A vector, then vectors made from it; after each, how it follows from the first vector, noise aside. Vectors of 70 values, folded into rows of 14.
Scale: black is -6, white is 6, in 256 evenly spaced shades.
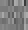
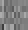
reversed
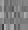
reversed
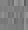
shrunk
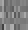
reversed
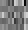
scaled up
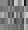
scaled up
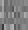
reversed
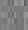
shrunk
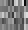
scaled up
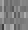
reversed
